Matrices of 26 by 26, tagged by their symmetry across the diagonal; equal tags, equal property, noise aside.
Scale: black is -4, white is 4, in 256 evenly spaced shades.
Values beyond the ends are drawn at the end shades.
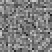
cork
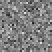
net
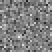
net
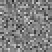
net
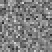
net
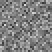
cork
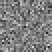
net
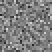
net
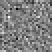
net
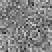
cork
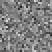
net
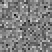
cork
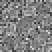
cork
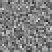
net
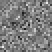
cork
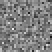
net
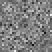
cork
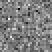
net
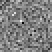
cork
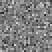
net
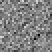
cork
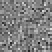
net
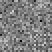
cork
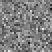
net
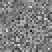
cork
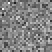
cork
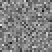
cork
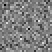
cork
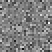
net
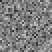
cork
